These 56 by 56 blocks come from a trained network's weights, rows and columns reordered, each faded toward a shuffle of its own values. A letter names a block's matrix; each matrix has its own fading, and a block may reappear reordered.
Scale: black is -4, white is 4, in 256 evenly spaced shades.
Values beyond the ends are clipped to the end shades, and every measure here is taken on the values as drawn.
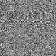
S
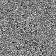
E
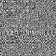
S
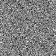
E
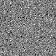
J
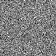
E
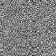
S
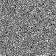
E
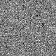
J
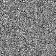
E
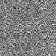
S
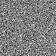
E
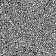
J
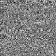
S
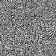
S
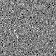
J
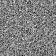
J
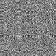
S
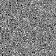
J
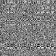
S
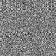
S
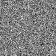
E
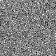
J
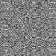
S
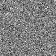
E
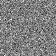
E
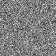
E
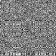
S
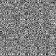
S
